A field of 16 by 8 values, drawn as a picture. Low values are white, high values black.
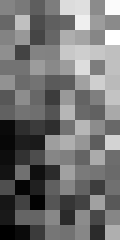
Calmest part: middle left. Ninth with the lowest average: top right. Ninth with the highest average: bottom left. Slope: up to the bottom left. Mirror symmetry: none. Odd rows or columns: none.
